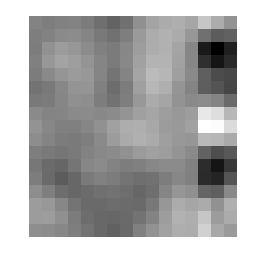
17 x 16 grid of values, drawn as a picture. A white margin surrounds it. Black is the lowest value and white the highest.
There is no overall slope. The left part is calmer, up to a seam about 80% of the way across. The ninth with the lowest average is the top right. On average the colour sits 50% of the way up the scale. A few values lie far out on both sides of the bulk. No row or column stands out.
